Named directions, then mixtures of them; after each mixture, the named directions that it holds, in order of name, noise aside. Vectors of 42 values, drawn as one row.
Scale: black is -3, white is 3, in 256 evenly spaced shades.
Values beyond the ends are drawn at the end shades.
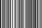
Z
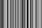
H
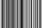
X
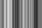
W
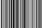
Z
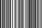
Z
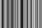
H, X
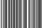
H, Z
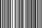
Z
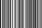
Z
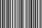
X, Z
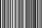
Z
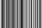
X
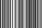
Z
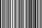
Z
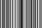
X, Z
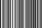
Z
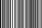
Z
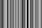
H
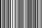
Z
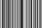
X, Z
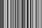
H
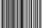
X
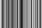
X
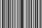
X, Z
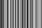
H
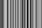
H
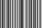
X, Z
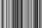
W, X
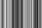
W, X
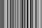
H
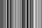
H, W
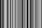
H, Z
